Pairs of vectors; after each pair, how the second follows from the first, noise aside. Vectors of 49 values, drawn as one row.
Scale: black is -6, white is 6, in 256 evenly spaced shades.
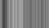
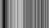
scaled up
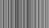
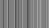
partly zeroed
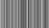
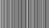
partly zeroed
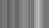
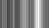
scaled up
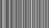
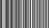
scaled up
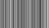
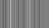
partly zeroed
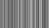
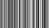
scaled up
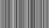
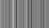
partly zeroed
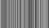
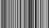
scaled up
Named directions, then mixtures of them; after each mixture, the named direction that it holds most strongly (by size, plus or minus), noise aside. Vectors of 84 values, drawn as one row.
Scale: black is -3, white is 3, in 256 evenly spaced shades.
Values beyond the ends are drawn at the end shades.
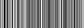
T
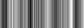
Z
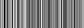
T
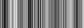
Z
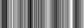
Z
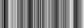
Z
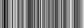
T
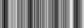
Z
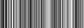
Z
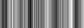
Z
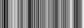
Z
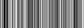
T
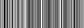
T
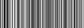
T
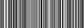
T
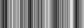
Z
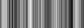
Z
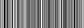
T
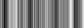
Z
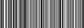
T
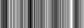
Z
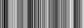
Z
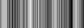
Z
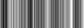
Z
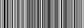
T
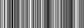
Z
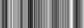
Z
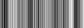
Z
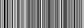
T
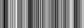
Z
